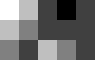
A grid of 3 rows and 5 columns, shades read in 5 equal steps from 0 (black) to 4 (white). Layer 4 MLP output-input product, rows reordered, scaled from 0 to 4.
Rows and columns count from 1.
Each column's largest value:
4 3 3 2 1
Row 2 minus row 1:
-1 -1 0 1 0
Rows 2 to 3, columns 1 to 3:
3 2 1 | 2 1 3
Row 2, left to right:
3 2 1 1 1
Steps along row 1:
down down down up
